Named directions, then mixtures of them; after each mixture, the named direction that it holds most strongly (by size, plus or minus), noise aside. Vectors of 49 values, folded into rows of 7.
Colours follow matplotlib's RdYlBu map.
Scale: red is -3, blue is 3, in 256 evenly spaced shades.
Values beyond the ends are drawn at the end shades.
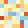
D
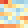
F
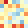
D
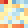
F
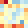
F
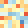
D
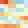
F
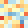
D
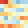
F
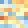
F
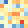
D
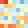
F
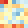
F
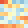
F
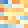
F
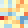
D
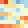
F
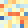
D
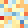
D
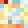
F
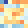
F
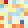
D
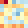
F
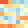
F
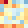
F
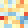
D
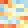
F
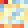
F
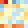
F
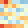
F
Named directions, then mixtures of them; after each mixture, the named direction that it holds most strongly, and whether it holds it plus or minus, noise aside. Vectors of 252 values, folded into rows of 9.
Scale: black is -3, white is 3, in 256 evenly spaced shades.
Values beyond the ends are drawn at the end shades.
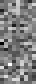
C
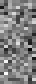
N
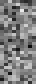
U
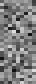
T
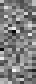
T, minus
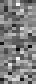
U, plus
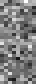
U, minus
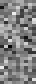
N, plus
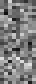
U, plus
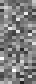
T, minus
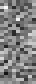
T, minus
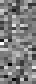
C, minus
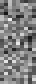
N, plus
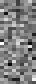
C, minus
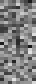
N, minus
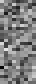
C, minus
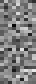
T, plus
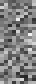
T, minus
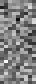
N, plus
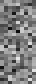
T, plus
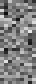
N, plus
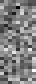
N, minus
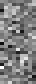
T, minus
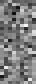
U, plus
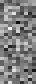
T, minus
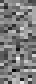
T, plus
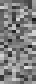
T, minus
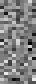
N, plus
